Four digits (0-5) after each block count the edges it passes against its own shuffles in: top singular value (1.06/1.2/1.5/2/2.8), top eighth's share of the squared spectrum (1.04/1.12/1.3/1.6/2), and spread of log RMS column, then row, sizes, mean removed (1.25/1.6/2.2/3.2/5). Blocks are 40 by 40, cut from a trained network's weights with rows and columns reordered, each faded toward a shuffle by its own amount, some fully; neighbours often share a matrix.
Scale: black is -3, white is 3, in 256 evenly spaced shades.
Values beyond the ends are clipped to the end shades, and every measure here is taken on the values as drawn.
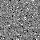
0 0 0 0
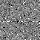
2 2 0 1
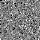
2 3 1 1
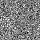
0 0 0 0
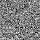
2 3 0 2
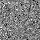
0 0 0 0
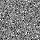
0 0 0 0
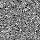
1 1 0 0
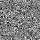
1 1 0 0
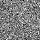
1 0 0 0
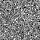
0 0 0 0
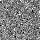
0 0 0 0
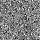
0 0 0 0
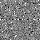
2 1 0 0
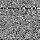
3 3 0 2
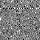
3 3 1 1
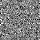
2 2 0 1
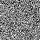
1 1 0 0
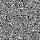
1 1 0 0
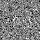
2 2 0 1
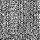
3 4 0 2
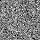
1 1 0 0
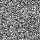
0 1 0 0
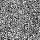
0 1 0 0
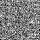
2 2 0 0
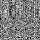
3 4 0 2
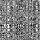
4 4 1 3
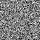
0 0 0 0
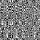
4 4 2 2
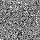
1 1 0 0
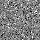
1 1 1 0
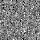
1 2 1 0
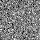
2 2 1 0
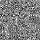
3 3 1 1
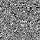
2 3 0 1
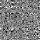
3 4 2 2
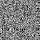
3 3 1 1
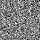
2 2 0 0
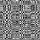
4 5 3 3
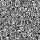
2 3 0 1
